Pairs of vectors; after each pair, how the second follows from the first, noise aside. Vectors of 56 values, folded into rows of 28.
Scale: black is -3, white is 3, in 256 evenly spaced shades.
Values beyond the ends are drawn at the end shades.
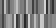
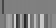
partly zeroed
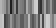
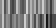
shuffled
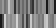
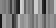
shuffled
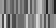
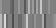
partly zeroed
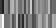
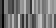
sign-scrambled
